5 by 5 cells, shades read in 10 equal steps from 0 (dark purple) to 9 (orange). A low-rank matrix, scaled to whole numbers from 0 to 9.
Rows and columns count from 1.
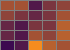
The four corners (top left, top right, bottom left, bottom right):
5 4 0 5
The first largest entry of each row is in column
1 5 5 5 3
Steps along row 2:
down down up up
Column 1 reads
5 4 2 2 0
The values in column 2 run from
1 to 5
